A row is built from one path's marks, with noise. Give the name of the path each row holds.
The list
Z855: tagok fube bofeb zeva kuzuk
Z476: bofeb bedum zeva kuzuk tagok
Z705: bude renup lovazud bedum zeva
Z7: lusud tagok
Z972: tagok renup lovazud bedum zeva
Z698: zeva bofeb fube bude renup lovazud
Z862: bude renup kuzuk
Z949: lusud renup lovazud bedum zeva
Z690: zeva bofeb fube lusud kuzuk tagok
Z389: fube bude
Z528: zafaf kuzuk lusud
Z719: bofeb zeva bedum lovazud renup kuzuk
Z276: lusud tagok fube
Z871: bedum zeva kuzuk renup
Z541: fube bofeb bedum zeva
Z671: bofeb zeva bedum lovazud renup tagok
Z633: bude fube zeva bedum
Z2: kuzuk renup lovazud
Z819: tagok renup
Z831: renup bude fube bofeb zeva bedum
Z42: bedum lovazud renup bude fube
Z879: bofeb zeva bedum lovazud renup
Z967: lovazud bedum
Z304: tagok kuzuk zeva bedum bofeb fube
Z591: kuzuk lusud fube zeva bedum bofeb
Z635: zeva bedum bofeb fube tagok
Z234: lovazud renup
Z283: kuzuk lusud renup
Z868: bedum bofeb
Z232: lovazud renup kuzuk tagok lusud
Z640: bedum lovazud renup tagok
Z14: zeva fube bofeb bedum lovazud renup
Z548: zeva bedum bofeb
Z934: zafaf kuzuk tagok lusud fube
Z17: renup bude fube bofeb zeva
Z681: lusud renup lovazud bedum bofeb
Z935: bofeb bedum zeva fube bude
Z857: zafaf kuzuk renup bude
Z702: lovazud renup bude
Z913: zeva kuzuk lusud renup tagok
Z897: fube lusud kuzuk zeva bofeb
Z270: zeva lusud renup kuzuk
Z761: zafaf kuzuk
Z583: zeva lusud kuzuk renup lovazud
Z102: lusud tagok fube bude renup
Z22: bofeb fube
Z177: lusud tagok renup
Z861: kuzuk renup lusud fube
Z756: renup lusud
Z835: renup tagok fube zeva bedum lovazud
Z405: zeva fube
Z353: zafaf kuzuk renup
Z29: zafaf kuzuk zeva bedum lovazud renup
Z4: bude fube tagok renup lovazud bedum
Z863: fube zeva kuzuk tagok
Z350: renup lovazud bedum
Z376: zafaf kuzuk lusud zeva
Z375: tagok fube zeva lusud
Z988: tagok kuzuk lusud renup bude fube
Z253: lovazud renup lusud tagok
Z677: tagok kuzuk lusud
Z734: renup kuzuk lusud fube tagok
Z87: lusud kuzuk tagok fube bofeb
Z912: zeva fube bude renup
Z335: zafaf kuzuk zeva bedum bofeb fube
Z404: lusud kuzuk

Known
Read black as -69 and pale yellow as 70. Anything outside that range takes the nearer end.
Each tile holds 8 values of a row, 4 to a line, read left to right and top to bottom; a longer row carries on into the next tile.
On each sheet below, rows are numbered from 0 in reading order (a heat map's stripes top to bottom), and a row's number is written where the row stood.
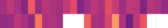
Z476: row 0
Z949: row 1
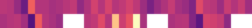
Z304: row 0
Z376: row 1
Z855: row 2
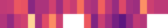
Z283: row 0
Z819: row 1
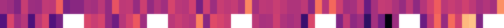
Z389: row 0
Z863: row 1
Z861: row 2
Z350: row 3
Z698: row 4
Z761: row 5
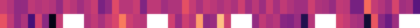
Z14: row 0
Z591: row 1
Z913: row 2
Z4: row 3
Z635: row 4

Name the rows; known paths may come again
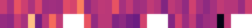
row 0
Z232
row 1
Z972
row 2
Z42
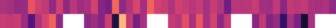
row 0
Z863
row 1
Z868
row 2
Z29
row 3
Z698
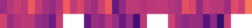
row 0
Z640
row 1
Z702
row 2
Z234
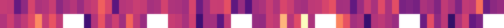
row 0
Z591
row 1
Z857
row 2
Z912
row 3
Z677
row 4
Z405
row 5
Z389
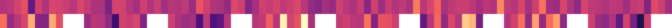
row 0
Z756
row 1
Z855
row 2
Z671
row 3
Z376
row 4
Z861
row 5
Z761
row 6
Z934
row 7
Z879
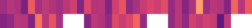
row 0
Z476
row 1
Z87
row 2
Z967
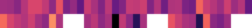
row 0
Z375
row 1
Z17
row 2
Z635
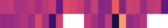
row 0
Z719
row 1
Z548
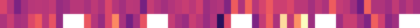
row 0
Z897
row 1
Z949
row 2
Z350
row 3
Z528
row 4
Z304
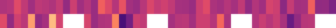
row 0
Z913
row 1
Z253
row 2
Z690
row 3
Z102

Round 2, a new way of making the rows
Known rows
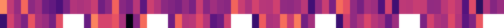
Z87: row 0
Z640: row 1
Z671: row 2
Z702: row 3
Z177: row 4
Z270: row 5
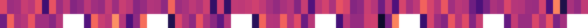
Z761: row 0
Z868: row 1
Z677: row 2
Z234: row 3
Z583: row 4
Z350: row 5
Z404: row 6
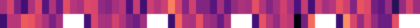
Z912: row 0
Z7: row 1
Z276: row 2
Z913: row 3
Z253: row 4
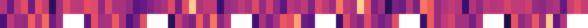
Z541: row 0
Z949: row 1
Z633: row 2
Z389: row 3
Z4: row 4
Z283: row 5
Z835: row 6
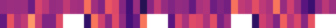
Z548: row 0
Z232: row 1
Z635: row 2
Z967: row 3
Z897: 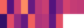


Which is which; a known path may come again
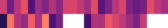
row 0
Z304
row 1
Z698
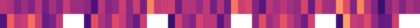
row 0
Z405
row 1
Z476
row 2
Z863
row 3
Z719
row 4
Z861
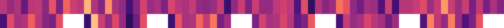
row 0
Z871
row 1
Z934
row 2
Z702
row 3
Z270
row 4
Z177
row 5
Z705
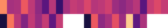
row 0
Z734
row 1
Z835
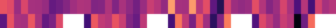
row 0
Z949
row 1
Z22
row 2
Z376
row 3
Z913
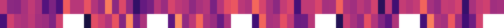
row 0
Z690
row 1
Z17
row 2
Z29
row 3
Z353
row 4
Z677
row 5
Z528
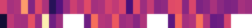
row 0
Z831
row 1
Z761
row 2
Z681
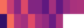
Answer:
Z276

